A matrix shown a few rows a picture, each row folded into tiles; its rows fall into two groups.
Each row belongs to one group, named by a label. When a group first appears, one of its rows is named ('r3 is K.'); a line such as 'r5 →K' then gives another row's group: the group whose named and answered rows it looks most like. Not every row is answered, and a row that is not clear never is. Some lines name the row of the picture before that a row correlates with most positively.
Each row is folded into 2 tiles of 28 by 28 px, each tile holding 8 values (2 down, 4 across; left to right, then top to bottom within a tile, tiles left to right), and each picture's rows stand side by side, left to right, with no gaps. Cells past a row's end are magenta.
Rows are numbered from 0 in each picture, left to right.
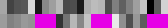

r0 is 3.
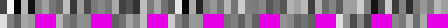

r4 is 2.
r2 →3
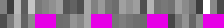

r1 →3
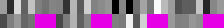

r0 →2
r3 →3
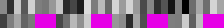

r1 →3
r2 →2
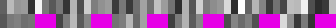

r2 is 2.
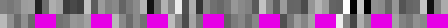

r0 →3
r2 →3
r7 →3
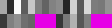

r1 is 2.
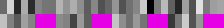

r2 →3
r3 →2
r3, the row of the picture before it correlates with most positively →1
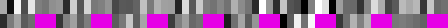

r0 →2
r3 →2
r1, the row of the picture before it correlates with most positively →3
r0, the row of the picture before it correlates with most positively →3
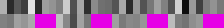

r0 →3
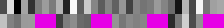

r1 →2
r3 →2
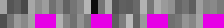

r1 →3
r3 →3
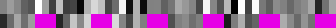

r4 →2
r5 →3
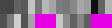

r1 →3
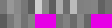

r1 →2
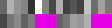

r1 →3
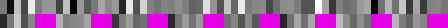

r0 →2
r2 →2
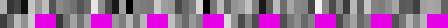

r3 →3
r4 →3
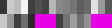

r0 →3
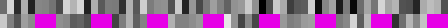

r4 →3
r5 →3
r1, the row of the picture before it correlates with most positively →0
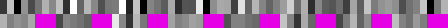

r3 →3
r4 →2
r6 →2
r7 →3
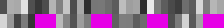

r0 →3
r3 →2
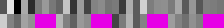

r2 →2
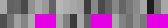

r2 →3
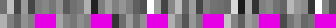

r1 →3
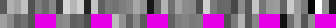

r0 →3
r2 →3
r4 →2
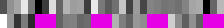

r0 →3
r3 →3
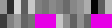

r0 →2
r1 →3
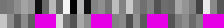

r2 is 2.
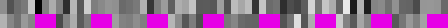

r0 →3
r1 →2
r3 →3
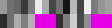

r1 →2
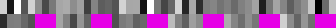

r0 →2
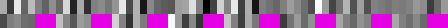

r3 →3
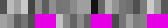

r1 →3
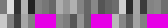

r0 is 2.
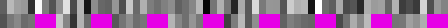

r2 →2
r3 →3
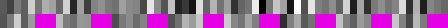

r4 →3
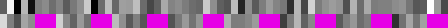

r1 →3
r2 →3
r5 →2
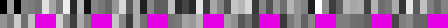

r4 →3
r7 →2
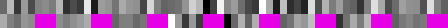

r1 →3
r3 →3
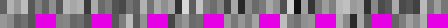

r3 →2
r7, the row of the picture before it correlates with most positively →5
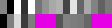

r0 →2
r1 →2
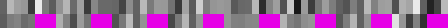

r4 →3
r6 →2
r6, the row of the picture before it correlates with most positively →0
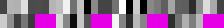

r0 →3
